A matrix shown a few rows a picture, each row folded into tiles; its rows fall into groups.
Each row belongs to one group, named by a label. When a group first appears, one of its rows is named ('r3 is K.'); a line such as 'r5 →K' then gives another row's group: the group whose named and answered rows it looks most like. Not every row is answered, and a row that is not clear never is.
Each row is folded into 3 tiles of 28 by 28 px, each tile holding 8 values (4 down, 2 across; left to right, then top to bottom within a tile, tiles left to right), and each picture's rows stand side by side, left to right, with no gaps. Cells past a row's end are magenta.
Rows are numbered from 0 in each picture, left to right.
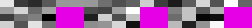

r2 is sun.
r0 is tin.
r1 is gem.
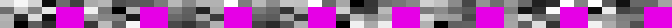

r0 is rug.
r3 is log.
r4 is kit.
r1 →kit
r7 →tin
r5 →rug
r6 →gem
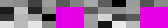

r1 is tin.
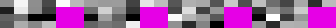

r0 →sun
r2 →rug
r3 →tin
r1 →sun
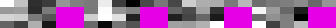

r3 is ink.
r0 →rug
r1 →rug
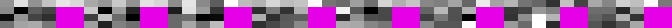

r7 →log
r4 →ink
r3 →log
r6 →gem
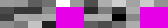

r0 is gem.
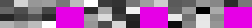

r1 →tin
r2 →kit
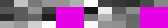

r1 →tin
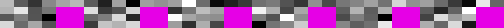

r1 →kit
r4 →sun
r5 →gem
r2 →rug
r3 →kit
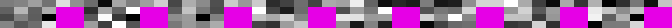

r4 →rug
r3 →kit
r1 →tin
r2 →sun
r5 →kit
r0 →sun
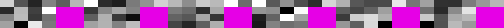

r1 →tin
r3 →kit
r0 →tin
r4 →gem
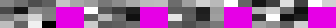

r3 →sun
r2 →log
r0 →gem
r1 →ink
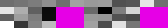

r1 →gem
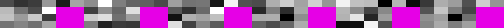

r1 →rug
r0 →kit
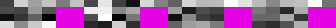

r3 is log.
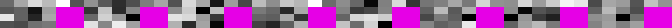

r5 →sun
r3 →log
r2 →rug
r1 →tin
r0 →log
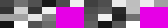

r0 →kit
